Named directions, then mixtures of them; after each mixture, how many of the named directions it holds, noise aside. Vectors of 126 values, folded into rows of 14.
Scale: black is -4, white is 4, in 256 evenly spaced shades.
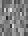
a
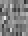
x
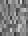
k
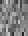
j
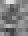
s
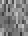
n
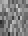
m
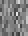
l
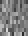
one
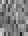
one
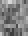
three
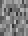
three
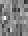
one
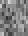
three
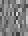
one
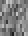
three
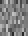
one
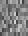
one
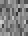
three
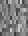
one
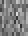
one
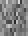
three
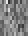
three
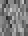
two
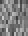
one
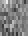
three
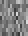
one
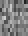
three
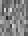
one
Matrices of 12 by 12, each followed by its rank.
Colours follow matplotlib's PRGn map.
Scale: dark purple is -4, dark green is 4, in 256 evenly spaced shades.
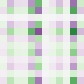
one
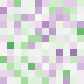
full rank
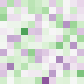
full rank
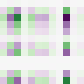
one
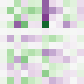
two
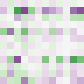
two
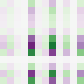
one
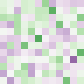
full rank
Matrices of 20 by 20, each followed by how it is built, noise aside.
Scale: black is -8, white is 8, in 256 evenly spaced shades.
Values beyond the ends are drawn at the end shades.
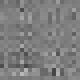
low rank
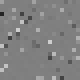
sparse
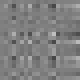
low rank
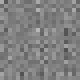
low rank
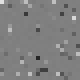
sparse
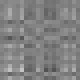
low rank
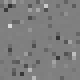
sparse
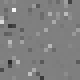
sparse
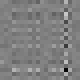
low rank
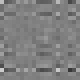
low rank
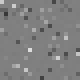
sparse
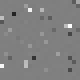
sparse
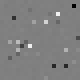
sparse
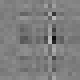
low rank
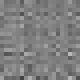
low rank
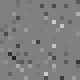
sparse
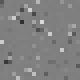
sparse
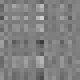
low rank
